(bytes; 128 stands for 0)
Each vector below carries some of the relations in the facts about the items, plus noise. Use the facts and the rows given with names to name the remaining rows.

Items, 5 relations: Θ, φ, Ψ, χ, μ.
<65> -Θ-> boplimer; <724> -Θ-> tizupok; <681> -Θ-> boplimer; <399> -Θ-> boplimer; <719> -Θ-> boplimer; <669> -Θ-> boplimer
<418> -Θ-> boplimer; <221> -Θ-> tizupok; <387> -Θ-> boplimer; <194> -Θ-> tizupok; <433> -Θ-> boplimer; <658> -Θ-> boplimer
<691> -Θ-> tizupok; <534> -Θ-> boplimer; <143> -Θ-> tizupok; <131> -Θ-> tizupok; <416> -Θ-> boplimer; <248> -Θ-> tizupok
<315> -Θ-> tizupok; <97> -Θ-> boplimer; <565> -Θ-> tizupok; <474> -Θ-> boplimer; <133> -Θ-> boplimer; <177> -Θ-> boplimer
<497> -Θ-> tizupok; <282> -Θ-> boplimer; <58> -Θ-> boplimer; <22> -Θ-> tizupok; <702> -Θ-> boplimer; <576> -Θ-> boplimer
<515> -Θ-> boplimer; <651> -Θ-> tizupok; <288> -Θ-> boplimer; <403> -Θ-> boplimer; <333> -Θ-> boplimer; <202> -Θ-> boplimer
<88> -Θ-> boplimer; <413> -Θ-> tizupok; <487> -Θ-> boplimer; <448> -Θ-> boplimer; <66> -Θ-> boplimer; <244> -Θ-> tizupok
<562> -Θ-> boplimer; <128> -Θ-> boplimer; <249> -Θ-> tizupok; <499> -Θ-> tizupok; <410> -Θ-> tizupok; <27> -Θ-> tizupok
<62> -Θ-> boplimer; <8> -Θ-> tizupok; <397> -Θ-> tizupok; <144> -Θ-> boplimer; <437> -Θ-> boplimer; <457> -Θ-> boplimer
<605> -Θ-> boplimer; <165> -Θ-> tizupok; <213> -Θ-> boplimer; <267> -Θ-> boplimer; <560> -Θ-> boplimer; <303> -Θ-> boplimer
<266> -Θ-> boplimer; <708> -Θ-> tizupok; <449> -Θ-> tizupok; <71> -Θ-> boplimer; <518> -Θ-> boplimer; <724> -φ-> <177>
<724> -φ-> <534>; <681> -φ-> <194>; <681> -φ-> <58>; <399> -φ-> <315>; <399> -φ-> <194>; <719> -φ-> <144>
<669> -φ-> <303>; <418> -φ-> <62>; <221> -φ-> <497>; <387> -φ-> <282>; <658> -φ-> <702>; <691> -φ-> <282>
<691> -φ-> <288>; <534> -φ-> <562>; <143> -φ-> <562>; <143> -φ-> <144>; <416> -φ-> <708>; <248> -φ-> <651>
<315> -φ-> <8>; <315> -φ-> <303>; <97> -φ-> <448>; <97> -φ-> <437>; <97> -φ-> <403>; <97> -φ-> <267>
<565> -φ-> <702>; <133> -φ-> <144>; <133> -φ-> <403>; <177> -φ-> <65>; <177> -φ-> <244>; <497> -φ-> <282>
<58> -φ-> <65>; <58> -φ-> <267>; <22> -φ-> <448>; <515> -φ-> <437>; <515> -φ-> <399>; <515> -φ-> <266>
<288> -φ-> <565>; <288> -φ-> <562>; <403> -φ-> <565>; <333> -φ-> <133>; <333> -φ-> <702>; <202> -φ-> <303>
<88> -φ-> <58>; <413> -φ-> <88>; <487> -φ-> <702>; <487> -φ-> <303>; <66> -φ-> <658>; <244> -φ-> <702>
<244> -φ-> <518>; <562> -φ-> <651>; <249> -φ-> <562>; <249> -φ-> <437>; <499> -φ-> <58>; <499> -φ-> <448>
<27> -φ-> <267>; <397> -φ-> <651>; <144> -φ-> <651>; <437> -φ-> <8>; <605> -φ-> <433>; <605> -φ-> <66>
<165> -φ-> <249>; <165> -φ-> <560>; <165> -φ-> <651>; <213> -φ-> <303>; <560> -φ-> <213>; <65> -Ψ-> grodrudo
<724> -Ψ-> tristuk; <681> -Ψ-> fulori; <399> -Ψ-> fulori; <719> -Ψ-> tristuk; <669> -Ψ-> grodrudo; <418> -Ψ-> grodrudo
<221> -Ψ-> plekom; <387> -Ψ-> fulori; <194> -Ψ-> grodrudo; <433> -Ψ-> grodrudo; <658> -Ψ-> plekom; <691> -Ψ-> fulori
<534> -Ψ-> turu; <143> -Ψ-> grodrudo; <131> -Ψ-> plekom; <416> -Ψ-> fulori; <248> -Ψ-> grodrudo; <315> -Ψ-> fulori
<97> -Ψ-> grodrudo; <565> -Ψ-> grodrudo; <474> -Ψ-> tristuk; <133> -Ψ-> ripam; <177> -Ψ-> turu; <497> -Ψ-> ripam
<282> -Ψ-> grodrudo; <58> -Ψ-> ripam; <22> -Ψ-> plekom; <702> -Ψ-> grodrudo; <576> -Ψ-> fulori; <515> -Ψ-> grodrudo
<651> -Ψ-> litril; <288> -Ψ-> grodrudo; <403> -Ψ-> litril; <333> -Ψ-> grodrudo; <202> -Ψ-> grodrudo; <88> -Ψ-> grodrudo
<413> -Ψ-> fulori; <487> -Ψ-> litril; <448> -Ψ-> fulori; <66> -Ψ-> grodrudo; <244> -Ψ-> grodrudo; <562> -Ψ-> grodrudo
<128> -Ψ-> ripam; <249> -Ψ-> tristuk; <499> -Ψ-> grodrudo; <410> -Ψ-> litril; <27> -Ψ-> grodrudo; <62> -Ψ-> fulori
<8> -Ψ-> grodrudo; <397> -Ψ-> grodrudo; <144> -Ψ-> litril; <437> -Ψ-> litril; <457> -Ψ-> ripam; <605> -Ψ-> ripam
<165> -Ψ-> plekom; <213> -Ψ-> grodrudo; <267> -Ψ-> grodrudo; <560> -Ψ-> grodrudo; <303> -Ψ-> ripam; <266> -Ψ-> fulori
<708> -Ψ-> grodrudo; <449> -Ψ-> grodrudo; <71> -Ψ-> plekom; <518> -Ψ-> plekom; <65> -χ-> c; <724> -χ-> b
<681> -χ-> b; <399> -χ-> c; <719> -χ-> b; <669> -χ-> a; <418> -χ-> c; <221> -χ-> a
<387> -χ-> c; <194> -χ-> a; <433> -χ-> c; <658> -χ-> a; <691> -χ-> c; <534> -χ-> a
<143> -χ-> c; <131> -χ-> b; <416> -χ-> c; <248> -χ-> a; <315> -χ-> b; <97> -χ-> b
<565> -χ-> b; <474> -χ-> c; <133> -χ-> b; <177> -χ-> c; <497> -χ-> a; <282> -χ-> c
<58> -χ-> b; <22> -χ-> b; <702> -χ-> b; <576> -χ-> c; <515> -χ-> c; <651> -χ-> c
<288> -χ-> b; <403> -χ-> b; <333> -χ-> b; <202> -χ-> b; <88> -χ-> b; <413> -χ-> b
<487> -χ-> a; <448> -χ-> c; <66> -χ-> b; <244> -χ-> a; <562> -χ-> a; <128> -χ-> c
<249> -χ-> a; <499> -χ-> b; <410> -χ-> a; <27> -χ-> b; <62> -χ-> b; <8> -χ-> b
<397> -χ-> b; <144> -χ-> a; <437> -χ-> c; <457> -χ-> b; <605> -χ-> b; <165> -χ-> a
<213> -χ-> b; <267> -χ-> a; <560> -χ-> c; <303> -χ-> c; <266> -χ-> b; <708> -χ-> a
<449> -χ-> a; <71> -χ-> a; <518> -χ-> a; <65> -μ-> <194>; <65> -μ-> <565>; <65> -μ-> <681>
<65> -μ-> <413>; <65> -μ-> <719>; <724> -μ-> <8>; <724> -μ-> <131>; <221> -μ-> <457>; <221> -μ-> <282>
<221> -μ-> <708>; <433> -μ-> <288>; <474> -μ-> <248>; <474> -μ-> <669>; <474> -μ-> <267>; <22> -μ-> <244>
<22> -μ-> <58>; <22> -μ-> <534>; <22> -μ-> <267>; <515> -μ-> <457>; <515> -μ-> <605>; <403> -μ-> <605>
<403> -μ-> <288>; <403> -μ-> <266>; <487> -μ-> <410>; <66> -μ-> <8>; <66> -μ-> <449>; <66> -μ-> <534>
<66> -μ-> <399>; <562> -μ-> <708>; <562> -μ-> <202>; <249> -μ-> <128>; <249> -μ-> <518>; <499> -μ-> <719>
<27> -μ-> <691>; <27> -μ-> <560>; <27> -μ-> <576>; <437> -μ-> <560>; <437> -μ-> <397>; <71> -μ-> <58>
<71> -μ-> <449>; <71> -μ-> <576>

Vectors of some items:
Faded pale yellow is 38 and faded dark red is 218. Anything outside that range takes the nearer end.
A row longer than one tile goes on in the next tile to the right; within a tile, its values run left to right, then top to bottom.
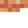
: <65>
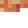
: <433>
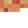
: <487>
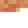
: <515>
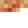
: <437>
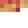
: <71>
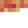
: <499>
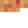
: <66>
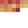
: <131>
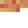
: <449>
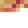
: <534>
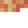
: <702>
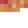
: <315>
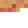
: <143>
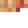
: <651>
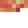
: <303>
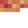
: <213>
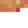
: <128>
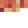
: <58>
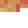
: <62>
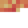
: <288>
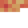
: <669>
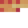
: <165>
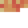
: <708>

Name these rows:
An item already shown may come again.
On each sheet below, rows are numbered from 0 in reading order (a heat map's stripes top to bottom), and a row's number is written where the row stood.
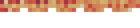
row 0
<658>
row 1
<22>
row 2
<221>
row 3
<560>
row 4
<177>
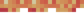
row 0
<565>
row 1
<565>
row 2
<457>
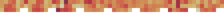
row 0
<497>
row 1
<497>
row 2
<249>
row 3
<315>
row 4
<97>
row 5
<418>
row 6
<724>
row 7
<282>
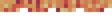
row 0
<403>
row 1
<719>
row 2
<58>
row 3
<474>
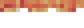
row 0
<88>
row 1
<27>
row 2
<8>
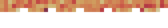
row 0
<177>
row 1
<518>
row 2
<66>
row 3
<128>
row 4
<27>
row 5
<88>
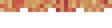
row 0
<410>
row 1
<562>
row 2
<719>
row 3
<144>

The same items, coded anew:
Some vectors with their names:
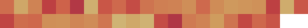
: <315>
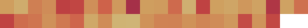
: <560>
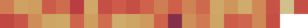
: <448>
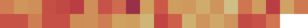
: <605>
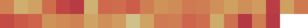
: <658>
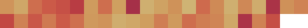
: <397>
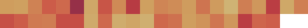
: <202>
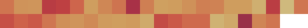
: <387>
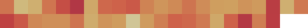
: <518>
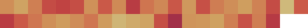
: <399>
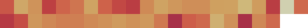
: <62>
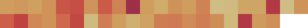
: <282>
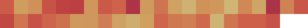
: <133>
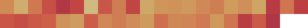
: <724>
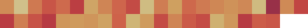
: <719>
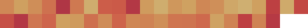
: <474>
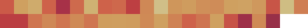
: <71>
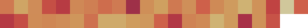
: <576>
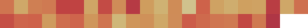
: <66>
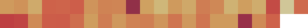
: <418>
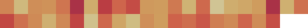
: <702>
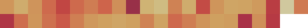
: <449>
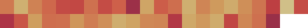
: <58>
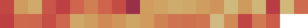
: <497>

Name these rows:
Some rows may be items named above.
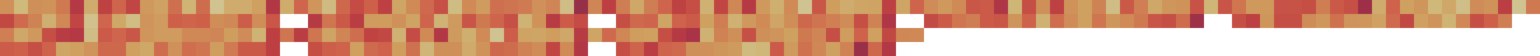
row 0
<702>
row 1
<719>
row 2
<66>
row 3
<27>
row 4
<457>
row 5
<249>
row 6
<66>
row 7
<165>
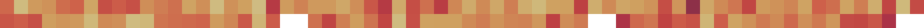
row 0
<651>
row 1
<433>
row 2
<499>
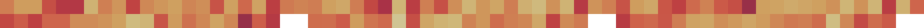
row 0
<165>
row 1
<562>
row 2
<497>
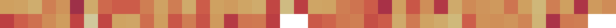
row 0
<65>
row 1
<288>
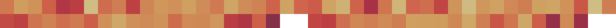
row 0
<22>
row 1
<71>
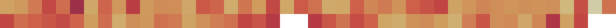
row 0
<97>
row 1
<410>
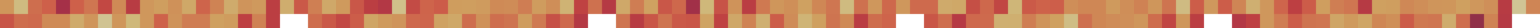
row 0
<534>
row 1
<249>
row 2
<515>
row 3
<487>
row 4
<131>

